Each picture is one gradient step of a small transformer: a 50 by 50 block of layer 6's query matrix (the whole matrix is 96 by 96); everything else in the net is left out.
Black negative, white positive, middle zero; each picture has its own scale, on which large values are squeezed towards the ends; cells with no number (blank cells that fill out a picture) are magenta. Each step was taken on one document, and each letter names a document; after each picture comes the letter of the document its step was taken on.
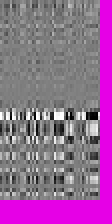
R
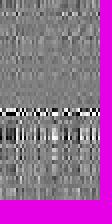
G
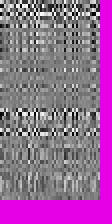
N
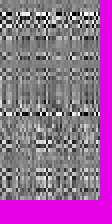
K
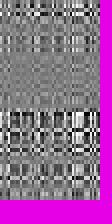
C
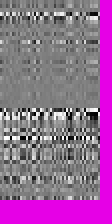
R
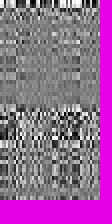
G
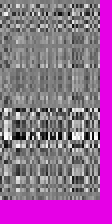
C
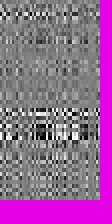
K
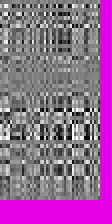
C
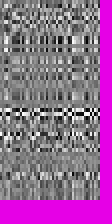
C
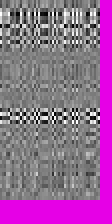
N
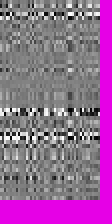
R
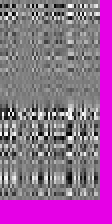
R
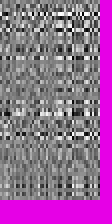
C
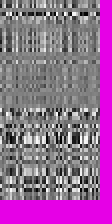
K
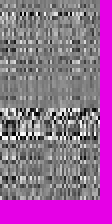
G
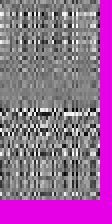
N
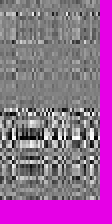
G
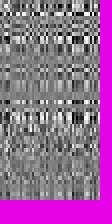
C
